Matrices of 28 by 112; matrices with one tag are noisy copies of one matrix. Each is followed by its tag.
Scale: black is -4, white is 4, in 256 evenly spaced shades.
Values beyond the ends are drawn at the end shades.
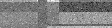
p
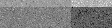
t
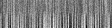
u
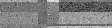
p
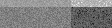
t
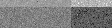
t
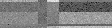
p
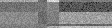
p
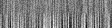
u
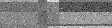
p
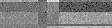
p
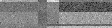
p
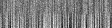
u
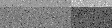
t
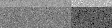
t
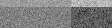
t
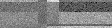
p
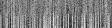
u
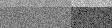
t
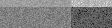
t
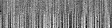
u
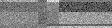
p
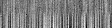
u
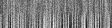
u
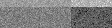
t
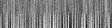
u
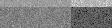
t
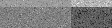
t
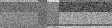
p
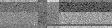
p
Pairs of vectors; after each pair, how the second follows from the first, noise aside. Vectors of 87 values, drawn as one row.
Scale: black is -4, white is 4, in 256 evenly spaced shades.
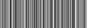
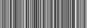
copied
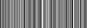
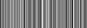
copied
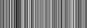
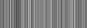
shrunk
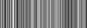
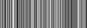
copied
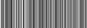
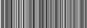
copied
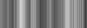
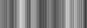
copied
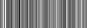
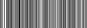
copied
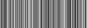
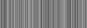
shrunk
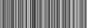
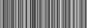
copied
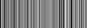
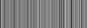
shrunk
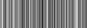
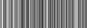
copied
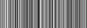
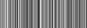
copied
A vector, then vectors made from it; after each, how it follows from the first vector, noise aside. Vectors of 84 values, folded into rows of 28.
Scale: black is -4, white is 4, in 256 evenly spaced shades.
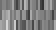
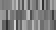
sign-scrambled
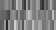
sign-scrambled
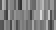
wrapped around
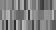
sign-scrambled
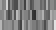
wrapped around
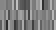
sign-scrambled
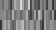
wrapped around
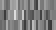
wrapped around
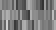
sign-scrambled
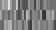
wrapped around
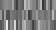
sign-scrambled
